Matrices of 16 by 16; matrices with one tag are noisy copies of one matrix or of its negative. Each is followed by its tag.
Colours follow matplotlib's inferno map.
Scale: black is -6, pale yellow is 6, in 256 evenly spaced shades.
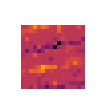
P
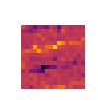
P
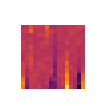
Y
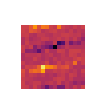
P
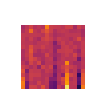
Y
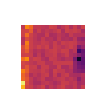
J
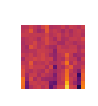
Y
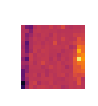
J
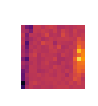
J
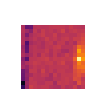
J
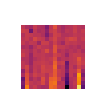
Y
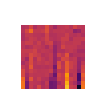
Y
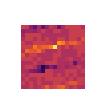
P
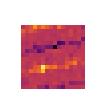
P
